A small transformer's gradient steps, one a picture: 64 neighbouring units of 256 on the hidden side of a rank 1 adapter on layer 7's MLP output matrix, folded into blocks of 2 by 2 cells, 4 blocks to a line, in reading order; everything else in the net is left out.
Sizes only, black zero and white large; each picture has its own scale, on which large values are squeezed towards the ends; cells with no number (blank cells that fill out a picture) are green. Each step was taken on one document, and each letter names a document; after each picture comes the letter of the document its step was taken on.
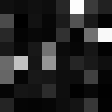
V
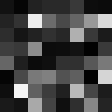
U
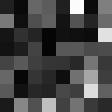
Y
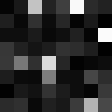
V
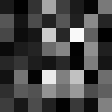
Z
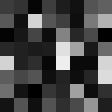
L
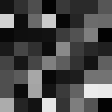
Y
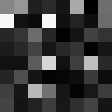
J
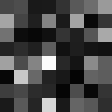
J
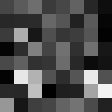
Y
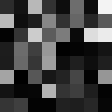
V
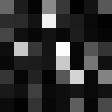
L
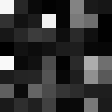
J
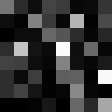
L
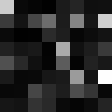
L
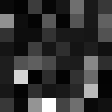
Y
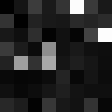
V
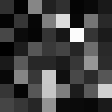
Z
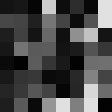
Y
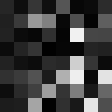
U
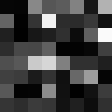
V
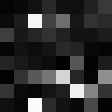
U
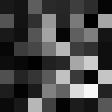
U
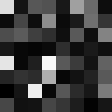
J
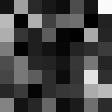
Y
